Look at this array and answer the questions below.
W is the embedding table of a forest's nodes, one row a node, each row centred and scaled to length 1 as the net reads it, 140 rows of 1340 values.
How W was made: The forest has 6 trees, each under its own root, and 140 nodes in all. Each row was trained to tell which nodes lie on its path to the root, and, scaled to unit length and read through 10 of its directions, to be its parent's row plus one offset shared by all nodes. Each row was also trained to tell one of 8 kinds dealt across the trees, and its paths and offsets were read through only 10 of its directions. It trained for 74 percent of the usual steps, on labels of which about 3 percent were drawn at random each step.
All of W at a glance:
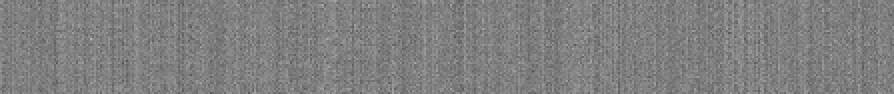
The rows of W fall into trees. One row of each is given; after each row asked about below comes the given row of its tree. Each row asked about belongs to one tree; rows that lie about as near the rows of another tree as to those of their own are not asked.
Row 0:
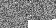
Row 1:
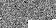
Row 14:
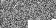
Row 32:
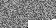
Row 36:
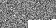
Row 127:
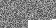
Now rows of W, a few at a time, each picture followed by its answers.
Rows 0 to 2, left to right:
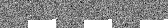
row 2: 127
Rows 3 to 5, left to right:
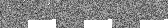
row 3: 1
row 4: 36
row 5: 0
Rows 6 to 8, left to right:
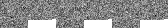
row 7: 127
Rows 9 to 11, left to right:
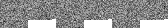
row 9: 127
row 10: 14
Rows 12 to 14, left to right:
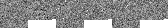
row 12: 36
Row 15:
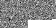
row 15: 14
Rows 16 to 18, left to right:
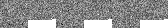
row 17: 36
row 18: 32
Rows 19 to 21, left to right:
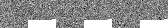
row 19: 1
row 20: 127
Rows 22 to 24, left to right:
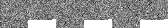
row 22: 14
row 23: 1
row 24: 1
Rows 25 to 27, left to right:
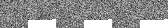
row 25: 127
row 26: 14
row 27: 14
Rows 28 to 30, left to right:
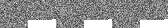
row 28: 36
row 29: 0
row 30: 1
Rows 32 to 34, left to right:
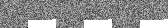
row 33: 0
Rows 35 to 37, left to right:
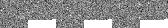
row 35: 14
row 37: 0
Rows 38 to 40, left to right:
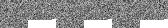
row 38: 127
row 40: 127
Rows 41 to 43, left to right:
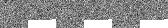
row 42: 1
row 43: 1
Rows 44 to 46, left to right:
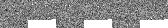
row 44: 127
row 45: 36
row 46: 14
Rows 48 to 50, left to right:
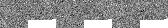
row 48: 0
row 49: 1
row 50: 0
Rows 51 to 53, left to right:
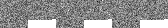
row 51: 32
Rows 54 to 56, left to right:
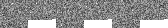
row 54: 127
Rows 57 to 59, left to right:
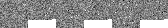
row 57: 36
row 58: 36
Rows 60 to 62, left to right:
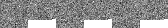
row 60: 1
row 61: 1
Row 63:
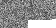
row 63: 127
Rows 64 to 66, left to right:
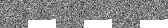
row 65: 1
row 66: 0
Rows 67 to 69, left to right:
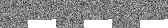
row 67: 14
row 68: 14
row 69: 0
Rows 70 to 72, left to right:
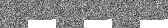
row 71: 127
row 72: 127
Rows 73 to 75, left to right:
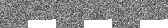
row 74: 127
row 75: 127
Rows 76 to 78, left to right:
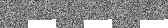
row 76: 127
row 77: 14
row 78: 32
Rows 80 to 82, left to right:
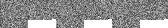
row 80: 14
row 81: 0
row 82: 32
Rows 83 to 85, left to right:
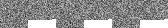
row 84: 14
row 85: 1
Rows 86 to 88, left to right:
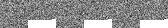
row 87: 1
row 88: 0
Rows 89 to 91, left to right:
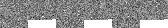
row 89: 0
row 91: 14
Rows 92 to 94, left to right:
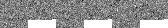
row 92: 14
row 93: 36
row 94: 127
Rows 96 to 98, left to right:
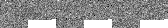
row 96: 1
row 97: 14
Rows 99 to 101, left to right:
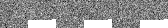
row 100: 1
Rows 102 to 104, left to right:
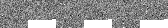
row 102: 14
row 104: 127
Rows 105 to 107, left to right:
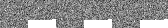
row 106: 14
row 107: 0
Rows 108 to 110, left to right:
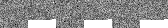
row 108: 127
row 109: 127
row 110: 14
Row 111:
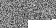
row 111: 32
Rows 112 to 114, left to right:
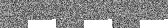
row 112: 0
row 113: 127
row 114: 14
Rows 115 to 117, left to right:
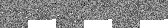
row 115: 127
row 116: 14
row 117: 32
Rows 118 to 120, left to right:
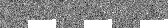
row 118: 0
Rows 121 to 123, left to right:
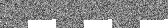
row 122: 14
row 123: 127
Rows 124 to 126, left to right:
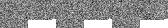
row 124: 36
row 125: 36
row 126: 1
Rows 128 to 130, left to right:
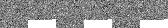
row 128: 127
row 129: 14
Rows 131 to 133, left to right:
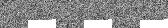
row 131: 127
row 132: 0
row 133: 127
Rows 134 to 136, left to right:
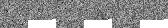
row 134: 127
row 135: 127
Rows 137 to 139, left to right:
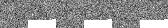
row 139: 14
